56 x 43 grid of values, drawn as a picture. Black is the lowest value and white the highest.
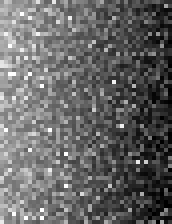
No regular stripes run through it. The field climbs toward the left. The texture is fine-grained noise. On average the colour sits 40% of the way up the scale. The top left is the ninth with the highest average.
